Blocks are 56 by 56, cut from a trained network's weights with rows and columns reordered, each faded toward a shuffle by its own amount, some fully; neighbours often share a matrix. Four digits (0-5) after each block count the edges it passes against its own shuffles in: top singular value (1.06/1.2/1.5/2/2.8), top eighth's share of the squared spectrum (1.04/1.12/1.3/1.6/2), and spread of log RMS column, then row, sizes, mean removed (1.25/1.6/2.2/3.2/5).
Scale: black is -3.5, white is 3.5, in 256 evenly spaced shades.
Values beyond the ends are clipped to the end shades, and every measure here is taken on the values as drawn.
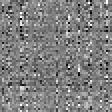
2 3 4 0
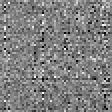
2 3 3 0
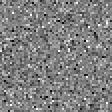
0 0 0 0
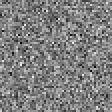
1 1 0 0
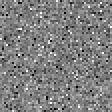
0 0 0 0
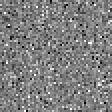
0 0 0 0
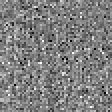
2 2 0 1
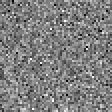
0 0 0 0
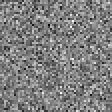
2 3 0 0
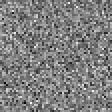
0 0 0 0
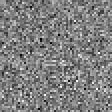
2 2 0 0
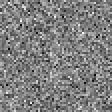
0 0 0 0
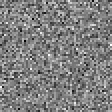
0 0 0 0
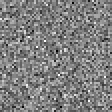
1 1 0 0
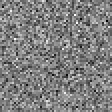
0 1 0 0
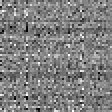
3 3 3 0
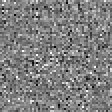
2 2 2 0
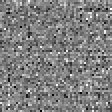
2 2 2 0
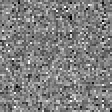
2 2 2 0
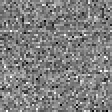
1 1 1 0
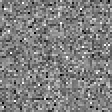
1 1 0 0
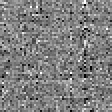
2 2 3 0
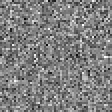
2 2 0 0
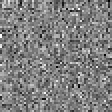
3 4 2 2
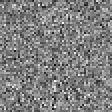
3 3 1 0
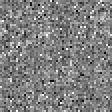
1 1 0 1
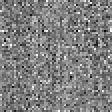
2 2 0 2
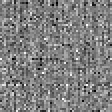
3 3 0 2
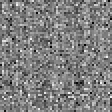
2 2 0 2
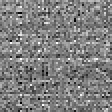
3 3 3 1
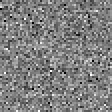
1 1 0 0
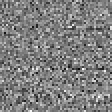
3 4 1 2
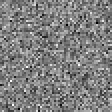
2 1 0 0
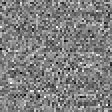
3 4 0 2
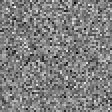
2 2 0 0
